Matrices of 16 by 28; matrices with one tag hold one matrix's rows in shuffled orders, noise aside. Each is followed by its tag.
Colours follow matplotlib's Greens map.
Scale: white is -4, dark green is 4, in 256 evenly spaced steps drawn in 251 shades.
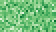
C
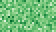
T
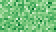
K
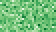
C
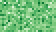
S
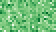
T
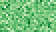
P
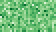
T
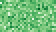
T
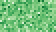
S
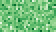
K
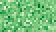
S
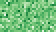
P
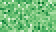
S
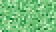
T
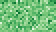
K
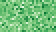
C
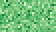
P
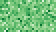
P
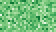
T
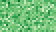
P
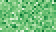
C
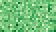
K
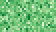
P
